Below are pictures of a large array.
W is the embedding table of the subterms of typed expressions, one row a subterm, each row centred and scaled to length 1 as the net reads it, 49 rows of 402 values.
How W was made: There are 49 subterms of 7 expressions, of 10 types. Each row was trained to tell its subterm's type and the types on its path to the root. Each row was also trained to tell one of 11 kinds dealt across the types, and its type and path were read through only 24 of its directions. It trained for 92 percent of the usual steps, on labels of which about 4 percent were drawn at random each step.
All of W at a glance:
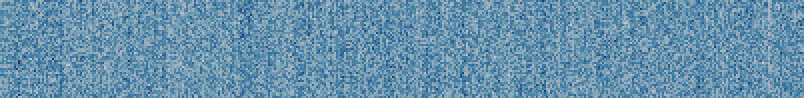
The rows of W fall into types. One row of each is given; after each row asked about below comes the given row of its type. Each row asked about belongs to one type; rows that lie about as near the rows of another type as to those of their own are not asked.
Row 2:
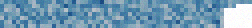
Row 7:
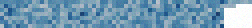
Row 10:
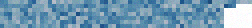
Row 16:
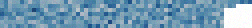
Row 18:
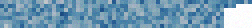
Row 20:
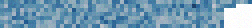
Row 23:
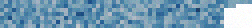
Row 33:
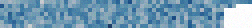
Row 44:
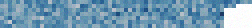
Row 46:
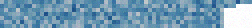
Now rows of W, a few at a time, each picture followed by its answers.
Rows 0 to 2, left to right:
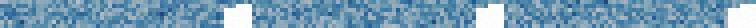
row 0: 33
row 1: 2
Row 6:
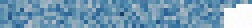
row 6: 7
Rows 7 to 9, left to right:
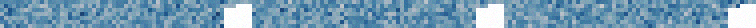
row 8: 10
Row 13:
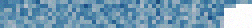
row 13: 2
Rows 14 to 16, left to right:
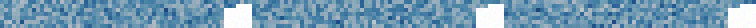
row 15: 46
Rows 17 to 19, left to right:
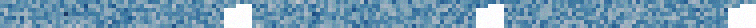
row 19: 7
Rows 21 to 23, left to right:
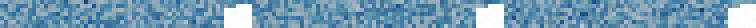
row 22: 46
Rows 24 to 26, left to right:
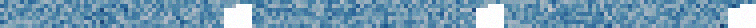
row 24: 16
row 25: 23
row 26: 18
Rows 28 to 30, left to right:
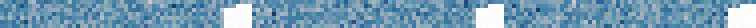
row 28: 20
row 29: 46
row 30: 23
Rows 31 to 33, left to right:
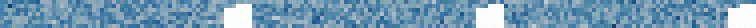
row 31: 10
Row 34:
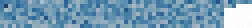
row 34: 2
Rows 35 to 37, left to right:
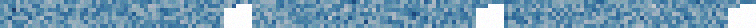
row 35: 7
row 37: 2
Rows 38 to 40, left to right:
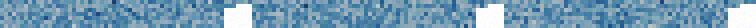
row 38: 18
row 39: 33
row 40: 16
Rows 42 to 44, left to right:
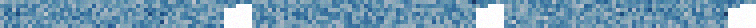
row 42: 33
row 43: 33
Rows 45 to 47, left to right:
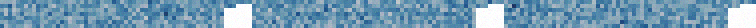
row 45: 46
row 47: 23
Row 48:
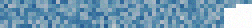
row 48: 23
